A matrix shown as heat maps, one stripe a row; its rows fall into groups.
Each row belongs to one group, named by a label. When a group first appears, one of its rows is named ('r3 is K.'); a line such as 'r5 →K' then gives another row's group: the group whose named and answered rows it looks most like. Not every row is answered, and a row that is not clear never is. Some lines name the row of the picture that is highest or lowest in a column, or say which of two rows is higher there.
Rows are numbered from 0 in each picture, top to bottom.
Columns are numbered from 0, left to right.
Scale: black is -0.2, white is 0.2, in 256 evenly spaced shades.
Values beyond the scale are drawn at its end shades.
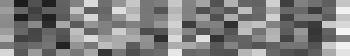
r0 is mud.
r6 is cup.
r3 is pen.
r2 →mud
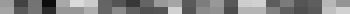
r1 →pen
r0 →pen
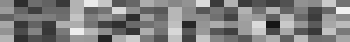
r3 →pen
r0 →cup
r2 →pen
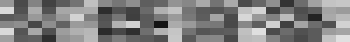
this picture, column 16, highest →0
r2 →pen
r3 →mud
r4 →pen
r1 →pen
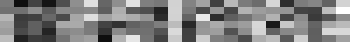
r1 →pen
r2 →mud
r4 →pen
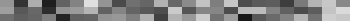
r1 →pen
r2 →cup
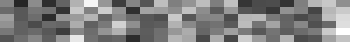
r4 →cup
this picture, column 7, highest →1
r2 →pen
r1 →cup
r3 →mud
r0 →cup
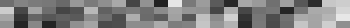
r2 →cup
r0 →pen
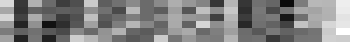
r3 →cup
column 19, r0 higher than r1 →Yes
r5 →cup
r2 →cup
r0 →cup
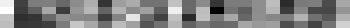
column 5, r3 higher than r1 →Yes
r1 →mud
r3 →mud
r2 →mud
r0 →mud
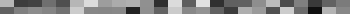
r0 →mud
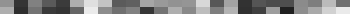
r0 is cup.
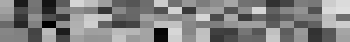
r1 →pen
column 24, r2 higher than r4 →No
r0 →cup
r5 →mud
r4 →mud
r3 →pen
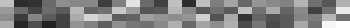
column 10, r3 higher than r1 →Yes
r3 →cup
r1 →mud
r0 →mud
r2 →cup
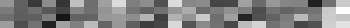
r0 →mud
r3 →pen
